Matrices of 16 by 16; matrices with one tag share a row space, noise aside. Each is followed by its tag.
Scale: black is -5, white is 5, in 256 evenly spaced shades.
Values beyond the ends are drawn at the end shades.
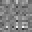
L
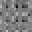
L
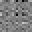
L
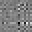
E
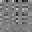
L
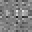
L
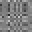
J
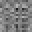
L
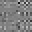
E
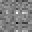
L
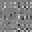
E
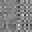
E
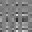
L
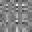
L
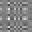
J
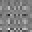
J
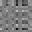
L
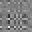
J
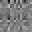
J
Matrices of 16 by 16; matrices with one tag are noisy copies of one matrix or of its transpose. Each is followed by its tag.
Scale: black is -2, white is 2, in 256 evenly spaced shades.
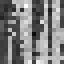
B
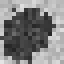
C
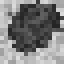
C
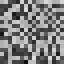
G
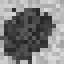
C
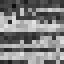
B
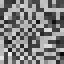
G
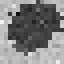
C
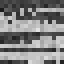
B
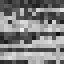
B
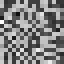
G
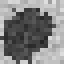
C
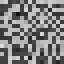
G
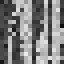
B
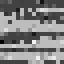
B
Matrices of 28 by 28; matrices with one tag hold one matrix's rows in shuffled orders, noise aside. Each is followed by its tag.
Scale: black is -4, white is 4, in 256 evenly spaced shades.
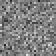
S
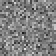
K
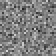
K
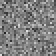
S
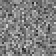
K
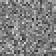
K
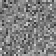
S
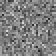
K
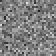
S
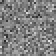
S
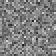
K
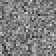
S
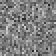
K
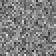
K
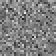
K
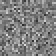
K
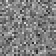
K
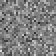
S
